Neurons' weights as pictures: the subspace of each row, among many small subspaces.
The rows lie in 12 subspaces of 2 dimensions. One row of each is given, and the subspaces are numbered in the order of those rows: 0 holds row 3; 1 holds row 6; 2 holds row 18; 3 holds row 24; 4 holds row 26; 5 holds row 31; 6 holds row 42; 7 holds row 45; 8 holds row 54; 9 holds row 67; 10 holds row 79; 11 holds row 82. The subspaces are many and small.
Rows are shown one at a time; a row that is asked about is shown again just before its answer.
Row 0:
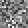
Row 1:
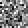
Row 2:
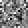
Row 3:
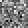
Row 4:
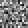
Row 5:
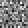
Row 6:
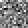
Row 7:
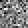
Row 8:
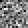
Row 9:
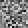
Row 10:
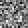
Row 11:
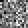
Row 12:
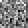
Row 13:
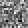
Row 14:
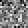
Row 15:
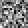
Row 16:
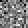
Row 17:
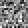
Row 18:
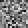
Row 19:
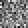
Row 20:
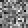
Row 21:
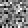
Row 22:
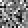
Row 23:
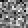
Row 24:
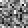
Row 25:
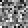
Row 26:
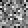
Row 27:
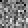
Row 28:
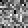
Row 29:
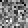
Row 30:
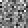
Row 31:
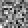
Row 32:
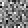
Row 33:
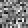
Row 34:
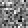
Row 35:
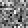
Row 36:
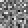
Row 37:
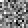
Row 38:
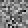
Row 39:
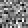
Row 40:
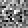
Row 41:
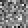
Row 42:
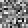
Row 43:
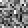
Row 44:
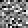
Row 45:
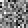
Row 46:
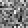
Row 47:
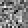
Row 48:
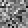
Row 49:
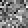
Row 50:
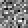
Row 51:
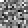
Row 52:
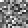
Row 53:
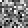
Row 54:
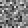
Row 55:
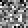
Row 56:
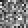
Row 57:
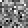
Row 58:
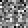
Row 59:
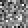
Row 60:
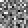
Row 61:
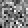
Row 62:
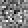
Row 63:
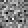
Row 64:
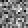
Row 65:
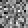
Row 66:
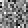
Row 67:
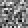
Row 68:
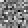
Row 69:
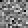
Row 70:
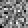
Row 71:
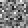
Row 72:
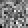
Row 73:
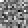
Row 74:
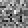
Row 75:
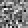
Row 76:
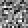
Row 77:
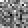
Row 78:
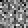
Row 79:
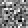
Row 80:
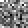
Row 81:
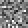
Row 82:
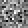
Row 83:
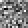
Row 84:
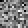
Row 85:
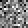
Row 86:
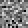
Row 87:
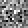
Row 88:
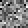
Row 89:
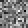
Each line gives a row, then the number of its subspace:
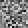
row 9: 2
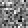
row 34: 10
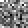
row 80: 11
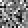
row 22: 4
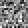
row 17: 9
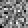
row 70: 5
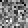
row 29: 0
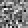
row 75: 1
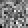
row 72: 0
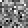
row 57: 0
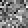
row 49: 2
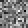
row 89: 6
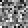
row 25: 5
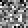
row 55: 9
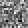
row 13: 9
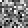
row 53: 0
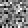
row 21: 8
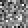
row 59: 6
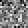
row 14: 9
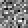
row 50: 10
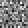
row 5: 7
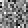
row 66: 7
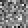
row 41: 6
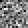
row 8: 1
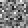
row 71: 8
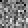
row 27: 0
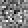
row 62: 11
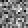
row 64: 8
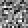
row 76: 9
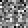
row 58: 5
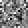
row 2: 4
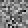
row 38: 2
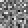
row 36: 10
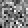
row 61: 0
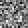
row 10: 8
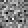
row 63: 11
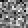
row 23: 8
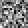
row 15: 5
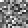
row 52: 2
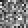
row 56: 6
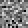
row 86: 4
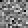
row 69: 4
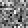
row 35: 10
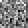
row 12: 0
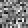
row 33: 6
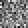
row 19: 7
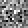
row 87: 11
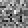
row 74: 11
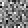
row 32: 7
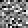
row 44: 4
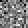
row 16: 9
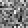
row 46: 10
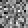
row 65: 5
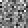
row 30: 5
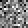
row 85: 1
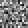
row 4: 7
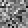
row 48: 2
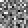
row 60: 10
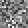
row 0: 2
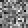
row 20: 6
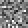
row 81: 4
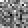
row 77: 11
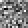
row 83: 1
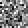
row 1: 8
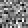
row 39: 6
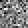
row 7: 1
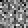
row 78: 10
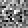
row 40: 11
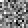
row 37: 7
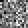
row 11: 7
